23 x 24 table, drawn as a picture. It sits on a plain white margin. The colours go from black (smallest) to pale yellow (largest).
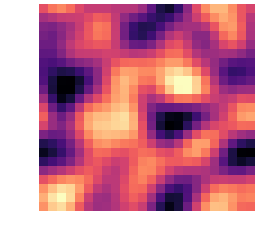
Overall the values sit about 50% of the way up the scale. The centre is the ninth with the highest average. There are no lone odd cells. There is no overall slope.
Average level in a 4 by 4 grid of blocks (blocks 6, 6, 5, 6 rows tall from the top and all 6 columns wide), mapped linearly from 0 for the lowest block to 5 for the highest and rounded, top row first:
2223 / 0442 / 2512 / 4323
